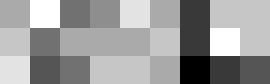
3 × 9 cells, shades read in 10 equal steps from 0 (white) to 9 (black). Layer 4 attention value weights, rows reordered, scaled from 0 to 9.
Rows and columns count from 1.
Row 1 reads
3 0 5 4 1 3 7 2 2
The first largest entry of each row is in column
7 7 7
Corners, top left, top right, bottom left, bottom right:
3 2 1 6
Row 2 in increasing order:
0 2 2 2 3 3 3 5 7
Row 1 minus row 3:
2 -6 0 2 -1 0 -2 -5 -4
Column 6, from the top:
3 2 3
